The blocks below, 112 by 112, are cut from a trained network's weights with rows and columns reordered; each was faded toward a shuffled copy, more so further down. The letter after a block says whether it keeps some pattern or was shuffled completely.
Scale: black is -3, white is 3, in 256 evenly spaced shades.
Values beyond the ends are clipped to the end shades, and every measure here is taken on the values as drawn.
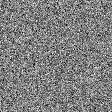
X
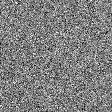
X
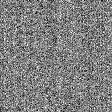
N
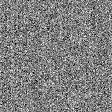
N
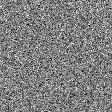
X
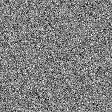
X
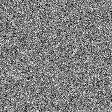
X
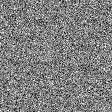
X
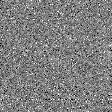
N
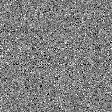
N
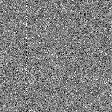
N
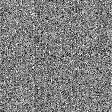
N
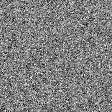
X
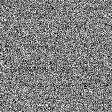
N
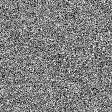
X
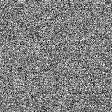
N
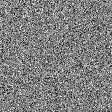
X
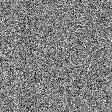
N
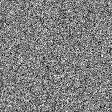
X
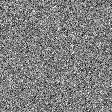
X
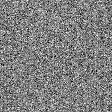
N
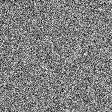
X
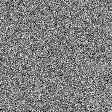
X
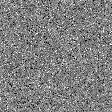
X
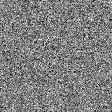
N
